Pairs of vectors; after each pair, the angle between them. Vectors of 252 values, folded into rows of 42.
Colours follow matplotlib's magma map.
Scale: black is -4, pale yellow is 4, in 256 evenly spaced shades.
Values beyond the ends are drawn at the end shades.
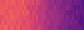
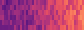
nearly opposite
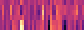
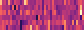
partly opposed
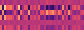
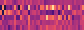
nearly opposite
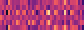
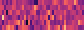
partly aligned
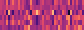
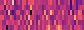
partly aligned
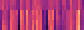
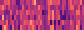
partly aligned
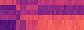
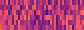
orthogonal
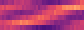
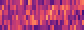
partly aligned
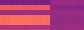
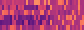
partly opposed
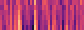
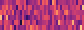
orthogonal
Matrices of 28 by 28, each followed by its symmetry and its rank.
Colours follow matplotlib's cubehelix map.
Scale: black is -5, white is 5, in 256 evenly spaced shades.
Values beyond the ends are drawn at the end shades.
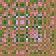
symmetric, rank two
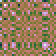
symmetric, rank three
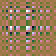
symmetric, rank one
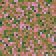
neither, full rank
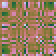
symmetric, rank three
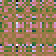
neither, rank two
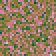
neither, full rank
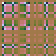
symmetric, rank one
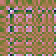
symmetric, rank two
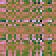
neither, rank two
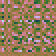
neither, rank three
